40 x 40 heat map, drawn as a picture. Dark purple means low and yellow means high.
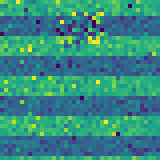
The top middle is the roughest part. No overall slope runs across the table. Overall the values sit about 50% of the way up the scale. In the top middle lies a patch that is rougher than the rest. Horizontal stripes repeat 4 times down the table.
